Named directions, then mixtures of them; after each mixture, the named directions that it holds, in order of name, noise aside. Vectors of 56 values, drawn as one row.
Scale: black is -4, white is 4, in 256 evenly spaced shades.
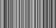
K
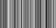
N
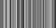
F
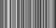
F, N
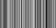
K, N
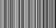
F, K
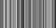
F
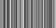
F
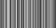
F, N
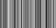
N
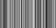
K, N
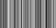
N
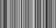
K, N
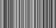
K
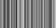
F
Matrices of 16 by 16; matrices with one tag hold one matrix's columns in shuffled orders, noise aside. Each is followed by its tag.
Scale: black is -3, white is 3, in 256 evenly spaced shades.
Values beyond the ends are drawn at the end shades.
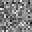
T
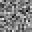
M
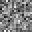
M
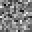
M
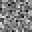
M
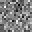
M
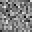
M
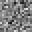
T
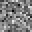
M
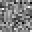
T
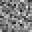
M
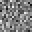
M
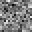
M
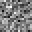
M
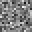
T
